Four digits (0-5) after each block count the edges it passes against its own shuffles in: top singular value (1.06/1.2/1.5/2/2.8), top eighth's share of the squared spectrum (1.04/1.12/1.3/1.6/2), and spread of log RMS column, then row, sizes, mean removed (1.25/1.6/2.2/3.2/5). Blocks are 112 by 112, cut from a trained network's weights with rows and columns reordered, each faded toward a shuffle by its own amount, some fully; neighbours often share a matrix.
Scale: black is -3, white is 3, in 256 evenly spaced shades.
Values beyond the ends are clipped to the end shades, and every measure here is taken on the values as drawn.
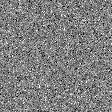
0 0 0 0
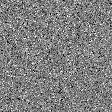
1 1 0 0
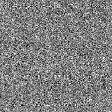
3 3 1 2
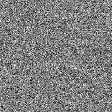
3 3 0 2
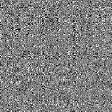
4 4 3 3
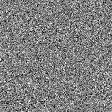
1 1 0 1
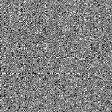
4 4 2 2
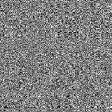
4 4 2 3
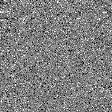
2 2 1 1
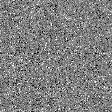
2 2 1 1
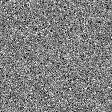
0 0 0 0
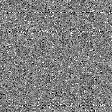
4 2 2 2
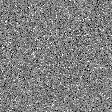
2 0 0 0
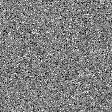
1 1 0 1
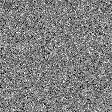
2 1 0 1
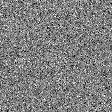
1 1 0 0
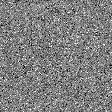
1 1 0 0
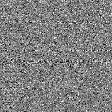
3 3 0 2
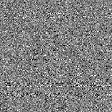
3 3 1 3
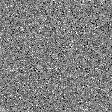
2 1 0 1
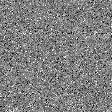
2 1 0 1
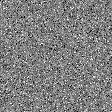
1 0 0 0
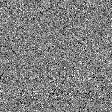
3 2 1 2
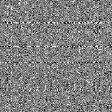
4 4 3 3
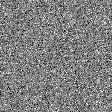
0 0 0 0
